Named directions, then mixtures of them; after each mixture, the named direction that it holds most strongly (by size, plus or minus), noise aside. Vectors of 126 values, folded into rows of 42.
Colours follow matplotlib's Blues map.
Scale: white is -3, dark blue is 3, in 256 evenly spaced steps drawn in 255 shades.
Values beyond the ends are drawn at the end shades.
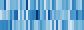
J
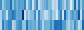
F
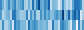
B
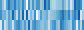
B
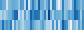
J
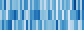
J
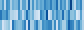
J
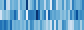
J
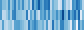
B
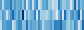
F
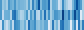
B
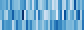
F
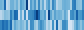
J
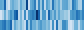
J
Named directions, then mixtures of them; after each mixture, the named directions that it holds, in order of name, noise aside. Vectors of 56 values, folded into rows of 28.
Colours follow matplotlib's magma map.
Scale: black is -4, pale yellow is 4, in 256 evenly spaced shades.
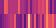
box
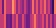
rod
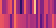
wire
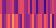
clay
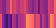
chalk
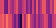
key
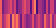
clay, wire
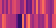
box, key, rod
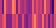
rod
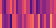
chalk, clay, wire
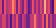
rod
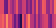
key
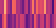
chalk, clay, rod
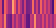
rod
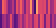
clay, wire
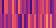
box, clay, rod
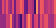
box, key, wire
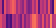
chalk, rod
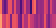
clay, key, wire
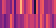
wire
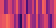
key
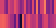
key, rod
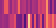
box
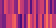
box, clay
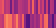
chalk, clay
